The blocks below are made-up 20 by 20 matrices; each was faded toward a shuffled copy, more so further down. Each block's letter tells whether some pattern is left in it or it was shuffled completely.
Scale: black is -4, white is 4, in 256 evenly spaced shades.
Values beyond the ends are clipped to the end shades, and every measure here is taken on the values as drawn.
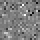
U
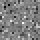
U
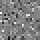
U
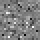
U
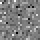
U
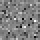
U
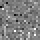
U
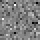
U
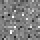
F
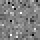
U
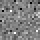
U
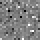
U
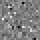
F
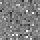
U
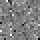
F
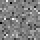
U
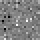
F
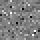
U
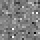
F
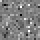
F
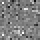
F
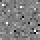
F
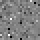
U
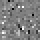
F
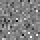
U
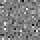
U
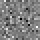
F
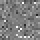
F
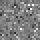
U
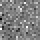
U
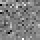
F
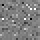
F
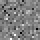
F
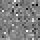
U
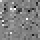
F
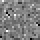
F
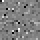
F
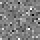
U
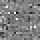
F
